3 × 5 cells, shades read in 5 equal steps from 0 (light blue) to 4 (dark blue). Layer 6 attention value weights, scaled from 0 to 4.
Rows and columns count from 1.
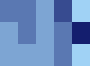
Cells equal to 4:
1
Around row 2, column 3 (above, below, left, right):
1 1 2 2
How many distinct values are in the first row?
4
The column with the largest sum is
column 4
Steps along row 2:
up down up up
